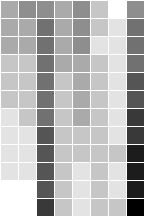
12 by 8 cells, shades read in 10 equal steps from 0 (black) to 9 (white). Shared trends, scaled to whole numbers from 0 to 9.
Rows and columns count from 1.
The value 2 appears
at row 7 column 8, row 8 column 8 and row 12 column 3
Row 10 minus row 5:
1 1 -1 0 2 0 0 -2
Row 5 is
7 7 4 7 6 7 8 3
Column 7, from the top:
9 8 8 8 8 8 8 8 7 8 8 7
